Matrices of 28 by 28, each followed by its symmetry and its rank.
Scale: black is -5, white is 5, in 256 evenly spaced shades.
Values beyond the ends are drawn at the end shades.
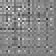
symmetric, rank three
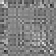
symmetric, rank three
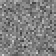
neither, full rank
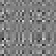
neither, rank two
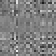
neither, rank three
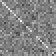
symmetric, full rank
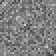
symmetric, full rank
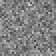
neither, full rank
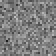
neither, full rank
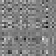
neither, rank three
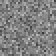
neither, full rank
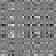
neither, rank two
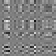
neither, rank two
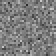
neither, full rank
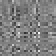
neither, rank three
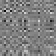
neither, rank three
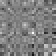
symmetric, rank three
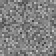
symmetric, full rank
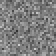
neither, full rank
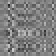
neither, rank two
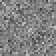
symmetric, full rank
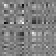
symmetric, rank three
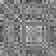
symmetric, rank three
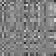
neither, rank three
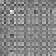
symmetric, rank three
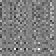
neither, rank three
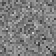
symmetric, full rank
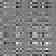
neither, rank two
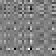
neither, rank two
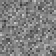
symmetric, full rank
